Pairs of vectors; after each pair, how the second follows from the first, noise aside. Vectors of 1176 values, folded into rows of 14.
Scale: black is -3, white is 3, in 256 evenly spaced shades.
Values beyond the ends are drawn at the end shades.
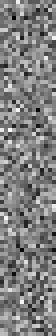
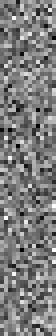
sign-scrambled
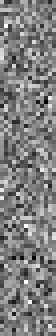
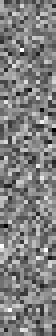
shuffled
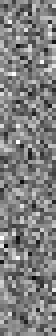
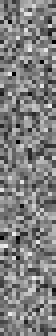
sign-scrambled
